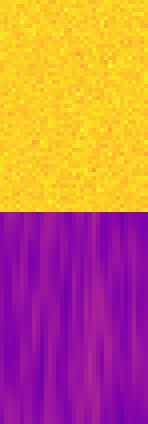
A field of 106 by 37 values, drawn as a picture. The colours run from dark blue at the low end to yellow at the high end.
It is made of 2 by 1 panels. Panel 1,1: very high, fine-grained, faint in contrast. Panel 2,1: low, streaked downward, faint in contrast.
